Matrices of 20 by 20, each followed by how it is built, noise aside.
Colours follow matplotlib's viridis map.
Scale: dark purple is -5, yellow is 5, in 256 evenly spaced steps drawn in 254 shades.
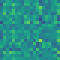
low rank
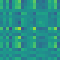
low rank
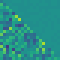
lower triangular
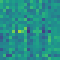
low rank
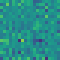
low rank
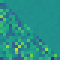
lower triangular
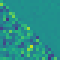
lower triangular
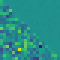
lower triangular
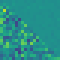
lower triangular
